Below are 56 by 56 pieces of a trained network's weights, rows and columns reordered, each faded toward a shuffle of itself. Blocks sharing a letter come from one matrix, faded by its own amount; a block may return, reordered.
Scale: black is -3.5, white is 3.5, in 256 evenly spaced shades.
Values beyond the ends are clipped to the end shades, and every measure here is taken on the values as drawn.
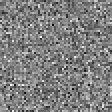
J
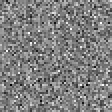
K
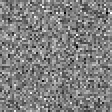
K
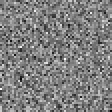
J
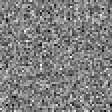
K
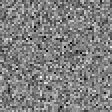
J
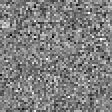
J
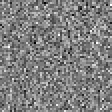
J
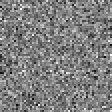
K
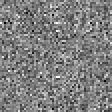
K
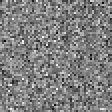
K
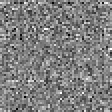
K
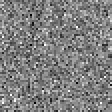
K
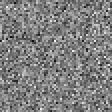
K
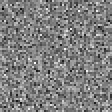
J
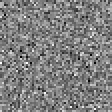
J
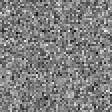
J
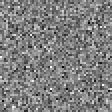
J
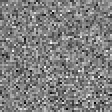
K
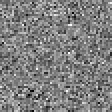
K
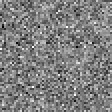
K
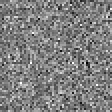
J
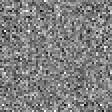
K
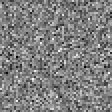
J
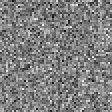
J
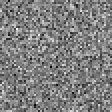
J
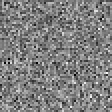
J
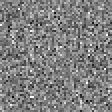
K
